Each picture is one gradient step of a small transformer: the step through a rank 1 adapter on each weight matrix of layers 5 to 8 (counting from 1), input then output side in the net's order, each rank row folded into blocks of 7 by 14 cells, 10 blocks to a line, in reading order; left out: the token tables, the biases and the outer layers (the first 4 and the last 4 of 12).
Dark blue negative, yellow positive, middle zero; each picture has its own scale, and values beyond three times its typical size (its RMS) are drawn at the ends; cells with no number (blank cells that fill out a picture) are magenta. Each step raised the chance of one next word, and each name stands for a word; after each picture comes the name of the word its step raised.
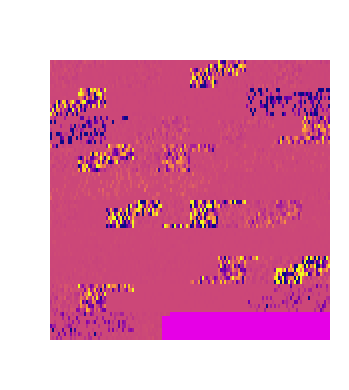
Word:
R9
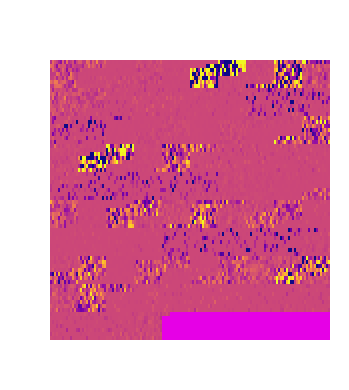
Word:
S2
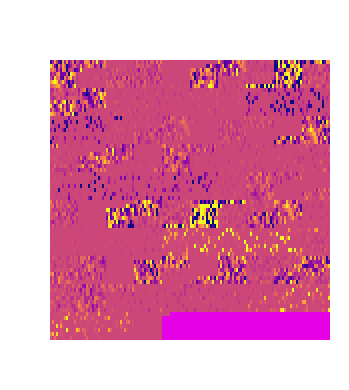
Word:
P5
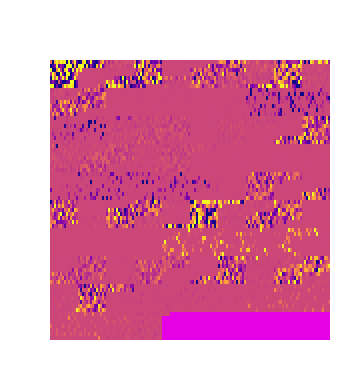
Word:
P5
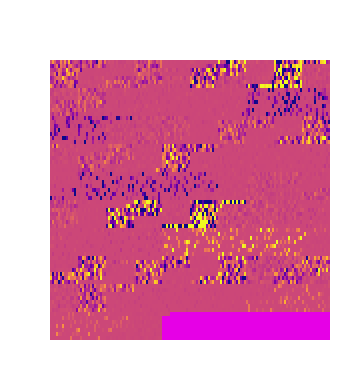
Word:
P5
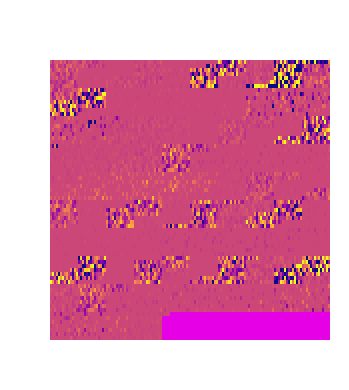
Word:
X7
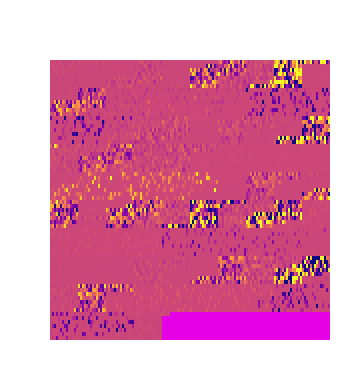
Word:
X7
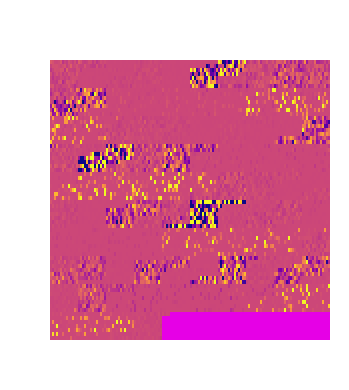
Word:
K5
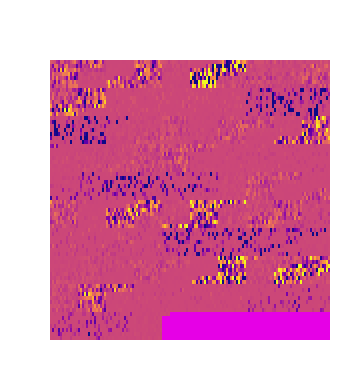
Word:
S2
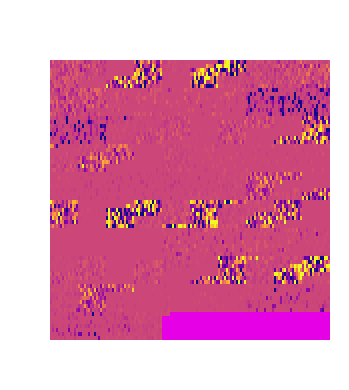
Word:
R9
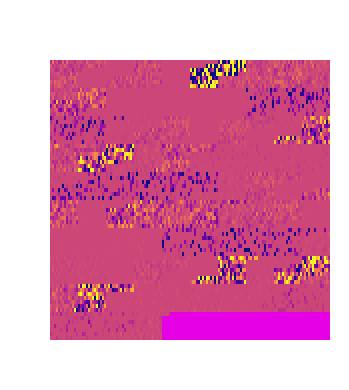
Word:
S2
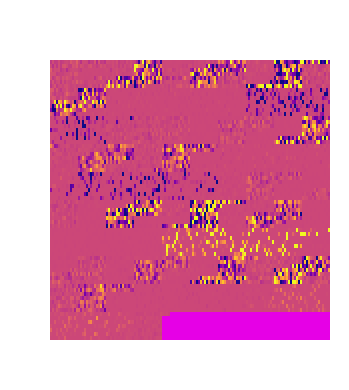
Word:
P5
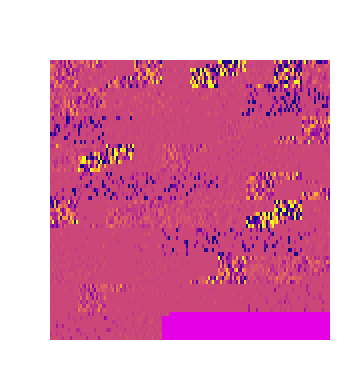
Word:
S2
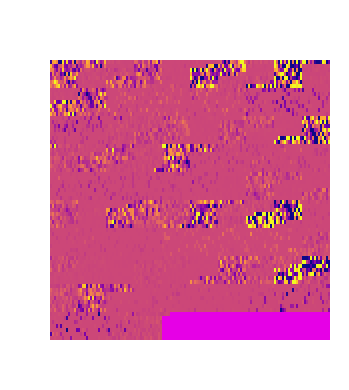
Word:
X7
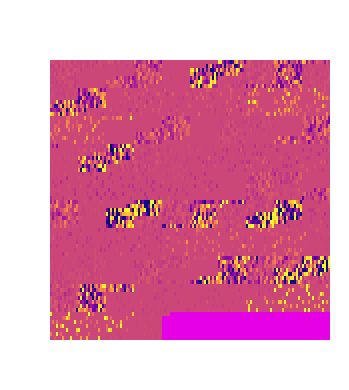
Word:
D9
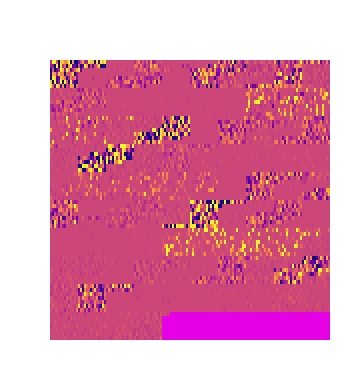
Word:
K5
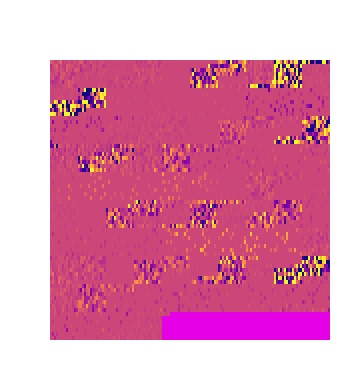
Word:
X7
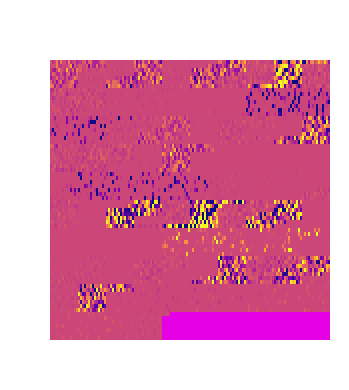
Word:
P5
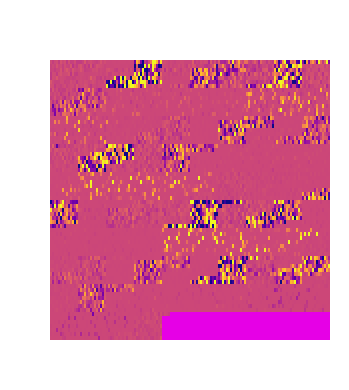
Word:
K5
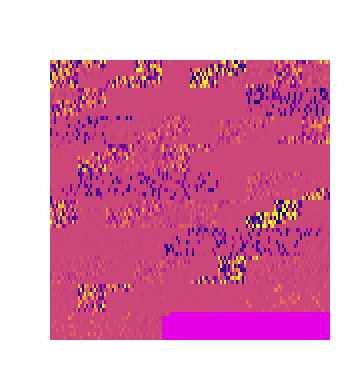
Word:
S2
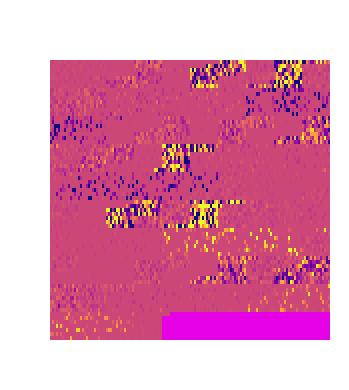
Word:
P5
